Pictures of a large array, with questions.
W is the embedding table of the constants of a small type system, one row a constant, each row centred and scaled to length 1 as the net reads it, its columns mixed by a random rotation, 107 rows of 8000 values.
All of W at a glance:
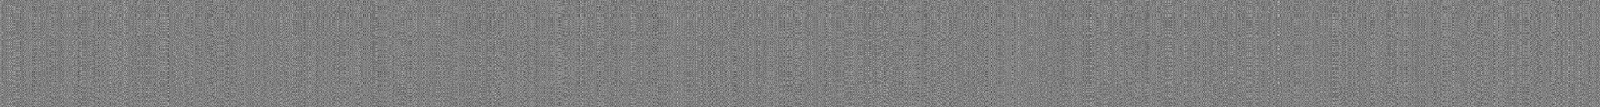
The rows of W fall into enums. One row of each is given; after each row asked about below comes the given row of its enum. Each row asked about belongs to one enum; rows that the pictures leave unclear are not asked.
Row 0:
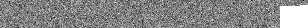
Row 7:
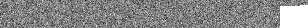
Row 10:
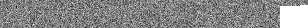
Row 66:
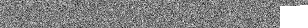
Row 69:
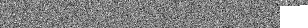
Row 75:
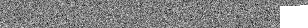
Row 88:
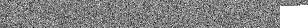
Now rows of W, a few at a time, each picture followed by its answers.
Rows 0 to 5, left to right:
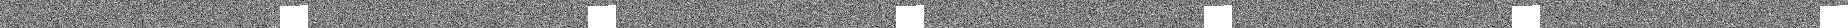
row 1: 10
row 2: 10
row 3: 75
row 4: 10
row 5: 66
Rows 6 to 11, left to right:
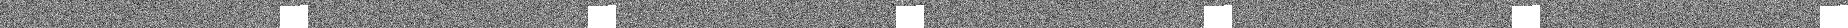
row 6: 7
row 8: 69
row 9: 7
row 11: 88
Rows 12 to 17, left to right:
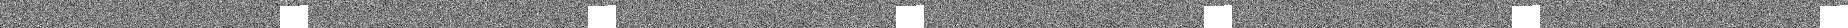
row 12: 69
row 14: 10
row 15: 10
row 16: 10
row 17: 66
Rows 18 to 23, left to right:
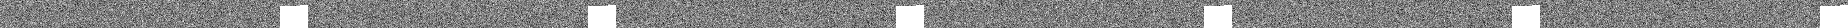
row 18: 66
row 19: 88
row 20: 75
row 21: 66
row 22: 75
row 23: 7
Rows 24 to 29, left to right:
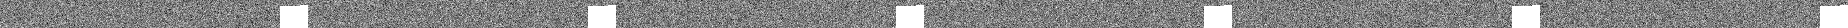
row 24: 75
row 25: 66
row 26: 7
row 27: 66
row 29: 7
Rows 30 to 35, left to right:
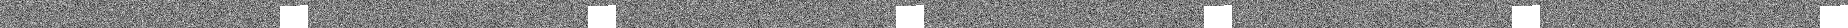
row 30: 66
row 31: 10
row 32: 0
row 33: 75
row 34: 10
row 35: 10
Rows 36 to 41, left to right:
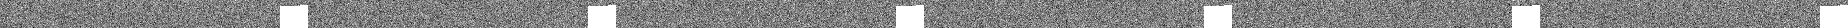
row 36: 88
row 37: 7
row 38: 66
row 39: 0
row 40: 69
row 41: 88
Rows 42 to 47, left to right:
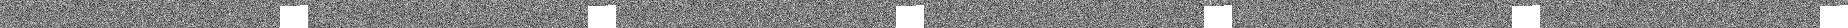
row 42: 66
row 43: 88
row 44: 66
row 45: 69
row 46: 10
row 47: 66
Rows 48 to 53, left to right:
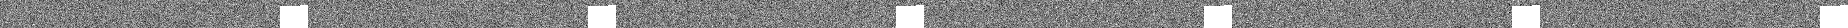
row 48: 10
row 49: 10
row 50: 7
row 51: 66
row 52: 69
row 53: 10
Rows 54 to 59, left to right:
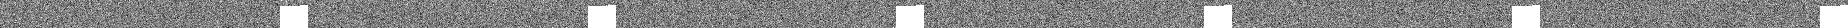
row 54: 69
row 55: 88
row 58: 75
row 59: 10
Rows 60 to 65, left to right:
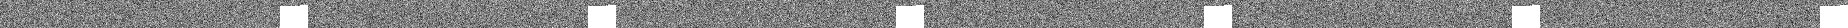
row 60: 7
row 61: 88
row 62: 66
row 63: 7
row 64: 88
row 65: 75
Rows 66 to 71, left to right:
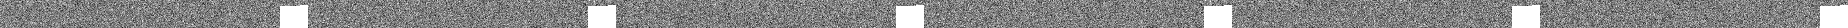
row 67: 69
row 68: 88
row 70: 66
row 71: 7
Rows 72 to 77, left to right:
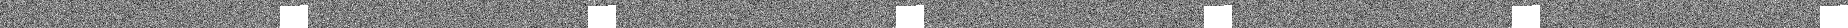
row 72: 7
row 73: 69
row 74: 7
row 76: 7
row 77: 88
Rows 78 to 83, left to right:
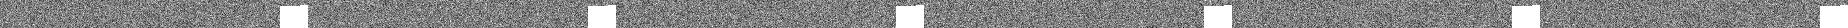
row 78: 10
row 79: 66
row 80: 7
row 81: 69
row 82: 10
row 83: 10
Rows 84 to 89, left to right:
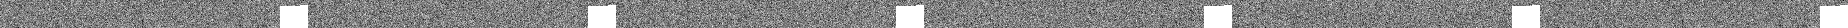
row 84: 0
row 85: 7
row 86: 7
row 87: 75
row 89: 0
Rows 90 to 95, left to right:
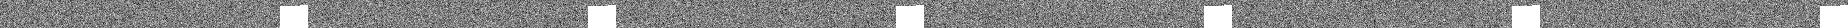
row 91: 75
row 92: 75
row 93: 88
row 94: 0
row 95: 10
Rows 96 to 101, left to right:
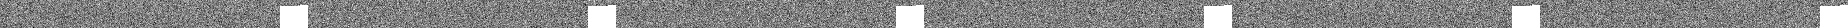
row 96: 88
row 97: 69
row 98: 66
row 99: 75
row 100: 88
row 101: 7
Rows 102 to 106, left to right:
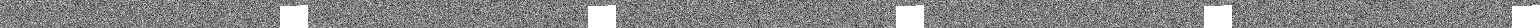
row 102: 66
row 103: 75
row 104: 0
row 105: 66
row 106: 7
